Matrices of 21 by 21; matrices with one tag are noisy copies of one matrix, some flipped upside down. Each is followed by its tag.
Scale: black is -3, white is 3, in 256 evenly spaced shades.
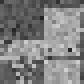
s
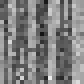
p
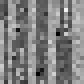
p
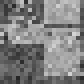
s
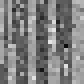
p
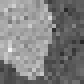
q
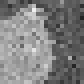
q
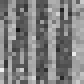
p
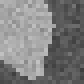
q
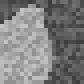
q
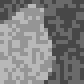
q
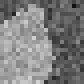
q
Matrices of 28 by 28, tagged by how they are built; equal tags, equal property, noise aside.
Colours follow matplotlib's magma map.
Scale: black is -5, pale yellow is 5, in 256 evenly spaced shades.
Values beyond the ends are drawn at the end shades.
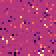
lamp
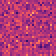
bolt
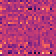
bolt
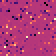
lamp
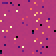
lamp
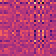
bolt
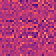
bolt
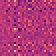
bolt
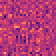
bolt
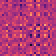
bolt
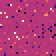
lamp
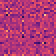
bolt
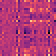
bolt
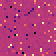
lamp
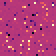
lamp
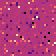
lamp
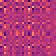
bolt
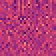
bolt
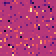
lamp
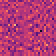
bolt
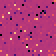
lamp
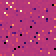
lamp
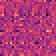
bolt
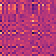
bolt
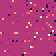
lamp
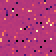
lamp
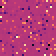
lamp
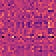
bolt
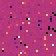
lamp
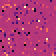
lamp
